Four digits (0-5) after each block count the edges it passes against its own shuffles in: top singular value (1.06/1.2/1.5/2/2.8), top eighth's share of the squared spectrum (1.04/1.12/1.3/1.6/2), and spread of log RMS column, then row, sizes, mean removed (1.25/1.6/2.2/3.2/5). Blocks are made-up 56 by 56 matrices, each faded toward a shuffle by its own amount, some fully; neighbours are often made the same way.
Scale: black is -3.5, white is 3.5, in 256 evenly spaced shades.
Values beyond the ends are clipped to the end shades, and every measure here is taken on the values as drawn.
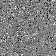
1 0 0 0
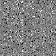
3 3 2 1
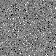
1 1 0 0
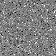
2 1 0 0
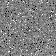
1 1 0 0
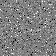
0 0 0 0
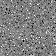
2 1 0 0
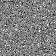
0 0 0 1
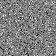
0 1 0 0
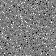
0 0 0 0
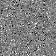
2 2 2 0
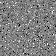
0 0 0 0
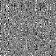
3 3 3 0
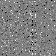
3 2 1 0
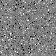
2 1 0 0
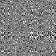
4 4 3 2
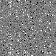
3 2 1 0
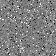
2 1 0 0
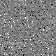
2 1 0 0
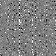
4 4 2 1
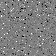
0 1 0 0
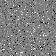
1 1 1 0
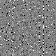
3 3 2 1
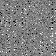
3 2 1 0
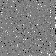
2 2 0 0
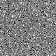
2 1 0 0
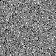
2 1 0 0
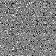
3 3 1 1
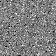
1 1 0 0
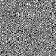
3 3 1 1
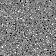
0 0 0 0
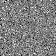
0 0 0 0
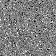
0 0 0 0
